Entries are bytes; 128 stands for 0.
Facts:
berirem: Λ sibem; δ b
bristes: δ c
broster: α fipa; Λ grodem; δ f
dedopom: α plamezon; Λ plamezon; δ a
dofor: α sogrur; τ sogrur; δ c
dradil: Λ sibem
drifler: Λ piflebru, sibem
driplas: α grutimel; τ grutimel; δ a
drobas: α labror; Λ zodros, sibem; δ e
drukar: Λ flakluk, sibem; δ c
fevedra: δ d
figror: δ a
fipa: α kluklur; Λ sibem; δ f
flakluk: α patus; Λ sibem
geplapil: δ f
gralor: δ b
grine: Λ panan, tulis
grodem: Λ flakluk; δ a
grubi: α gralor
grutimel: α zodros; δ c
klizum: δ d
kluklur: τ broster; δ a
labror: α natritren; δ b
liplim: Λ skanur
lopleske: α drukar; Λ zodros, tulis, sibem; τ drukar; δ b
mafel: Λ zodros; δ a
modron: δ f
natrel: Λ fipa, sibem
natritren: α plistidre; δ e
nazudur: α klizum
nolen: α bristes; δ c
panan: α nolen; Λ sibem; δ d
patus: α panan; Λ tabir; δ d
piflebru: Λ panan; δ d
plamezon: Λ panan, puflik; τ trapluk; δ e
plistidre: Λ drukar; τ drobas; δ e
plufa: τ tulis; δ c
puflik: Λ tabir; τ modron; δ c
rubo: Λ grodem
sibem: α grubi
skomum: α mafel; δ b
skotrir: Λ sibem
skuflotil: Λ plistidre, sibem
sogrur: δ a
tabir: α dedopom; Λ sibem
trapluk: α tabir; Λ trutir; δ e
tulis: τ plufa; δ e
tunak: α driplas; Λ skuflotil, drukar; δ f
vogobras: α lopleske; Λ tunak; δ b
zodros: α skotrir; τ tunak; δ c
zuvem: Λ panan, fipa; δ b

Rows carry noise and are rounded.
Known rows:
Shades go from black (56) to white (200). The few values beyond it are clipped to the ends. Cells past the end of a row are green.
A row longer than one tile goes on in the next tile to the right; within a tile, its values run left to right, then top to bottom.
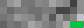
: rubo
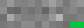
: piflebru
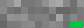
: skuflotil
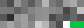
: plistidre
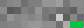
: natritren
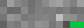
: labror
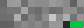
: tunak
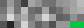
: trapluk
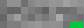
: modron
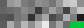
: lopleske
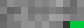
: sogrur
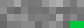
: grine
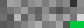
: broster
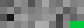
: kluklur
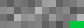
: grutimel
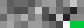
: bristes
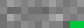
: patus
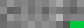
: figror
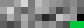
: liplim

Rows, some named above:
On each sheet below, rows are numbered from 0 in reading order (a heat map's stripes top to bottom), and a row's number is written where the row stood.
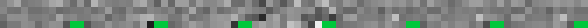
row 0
grubi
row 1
vogobras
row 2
drobas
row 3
plamezon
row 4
geplapil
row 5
labror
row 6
fipa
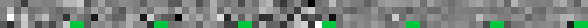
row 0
trutir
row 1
dofor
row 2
driplas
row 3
plufa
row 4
gralor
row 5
labror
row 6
vogobras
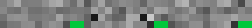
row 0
grubi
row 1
dofor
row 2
flakluk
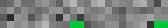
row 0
puflik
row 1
flakluk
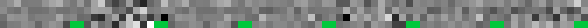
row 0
tabir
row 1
tulis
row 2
tabir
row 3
panan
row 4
driplas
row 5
dedopom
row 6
drukar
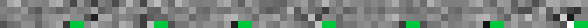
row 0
flakluk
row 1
zodros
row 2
vogobras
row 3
nolen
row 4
mafel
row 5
skomum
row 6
skotrir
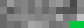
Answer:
grodem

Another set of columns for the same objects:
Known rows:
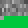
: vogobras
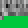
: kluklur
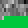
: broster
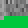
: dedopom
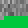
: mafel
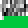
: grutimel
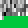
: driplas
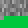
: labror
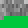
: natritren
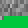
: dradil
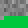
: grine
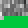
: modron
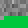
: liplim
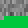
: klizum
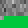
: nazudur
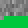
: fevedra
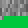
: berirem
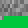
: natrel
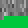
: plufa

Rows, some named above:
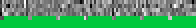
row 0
lopleske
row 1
labror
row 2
broster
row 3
zodros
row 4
dofor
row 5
plistidre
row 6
tunak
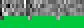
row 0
lopleske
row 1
flakluk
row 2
grodem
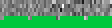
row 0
labror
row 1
panan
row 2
trapluk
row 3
puflik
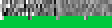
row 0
grutimel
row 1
drukar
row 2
gralor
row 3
fipa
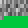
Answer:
skotrir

